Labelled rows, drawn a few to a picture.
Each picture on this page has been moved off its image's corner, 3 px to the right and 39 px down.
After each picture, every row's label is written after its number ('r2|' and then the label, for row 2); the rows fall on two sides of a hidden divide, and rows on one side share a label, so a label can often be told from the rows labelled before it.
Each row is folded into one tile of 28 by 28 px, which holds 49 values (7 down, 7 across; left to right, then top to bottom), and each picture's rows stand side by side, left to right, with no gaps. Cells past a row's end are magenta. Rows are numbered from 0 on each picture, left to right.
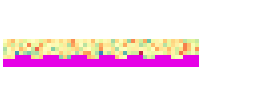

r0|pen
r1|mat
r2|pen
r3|pen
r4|pen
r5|pen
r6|pen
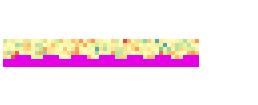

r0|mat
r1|pen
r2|mat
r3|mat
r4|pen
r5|mat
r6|mat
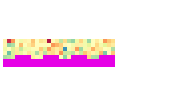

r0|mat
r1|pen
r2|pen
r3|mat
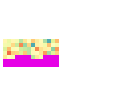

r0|mat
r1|mat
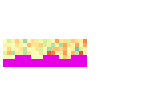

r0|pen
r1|mat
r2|mat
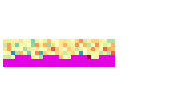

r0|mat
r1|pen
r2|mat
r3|pen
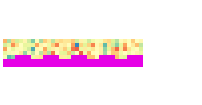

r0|pen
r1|mat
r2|pen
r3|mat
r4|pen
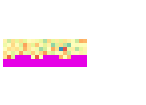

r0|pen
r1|mat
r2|mat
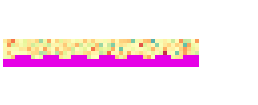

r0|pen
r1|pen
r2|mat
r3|mat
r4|mat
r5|mat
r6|mat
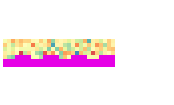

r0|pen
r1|mat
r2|mat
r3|pen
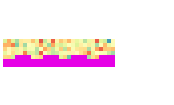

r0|mat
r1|pen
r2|pen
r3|pen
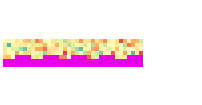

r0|mat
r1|pen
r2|mat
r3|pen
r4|pen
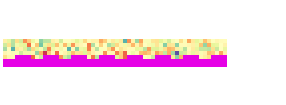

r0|mat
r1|mat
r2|mat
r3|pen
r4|mat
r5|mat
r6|pen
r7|mat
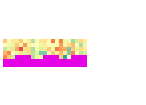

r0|pen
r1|pen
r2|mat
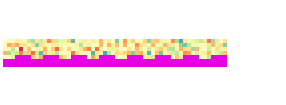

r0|pen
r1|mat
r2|mat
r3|pen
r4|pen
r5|pen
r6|mat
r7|pen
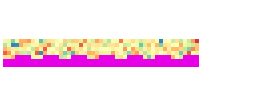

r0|mat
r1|mat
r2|pen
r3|pen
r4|pen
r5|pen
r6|mat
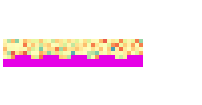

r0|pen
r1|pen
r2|pen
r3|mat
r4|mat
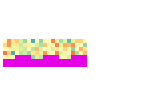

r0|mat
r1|mat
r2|mat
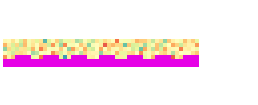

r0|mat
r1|pen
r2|pen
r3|pen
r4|mat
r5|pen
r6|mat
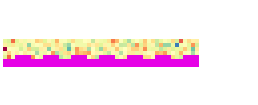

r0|pen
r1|mat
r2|pen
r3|mat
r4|pen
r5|mat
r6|pen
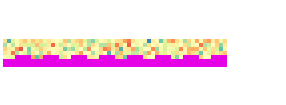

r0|pen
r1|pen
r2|mat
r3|pen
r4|pen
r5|mat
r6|pen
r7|mat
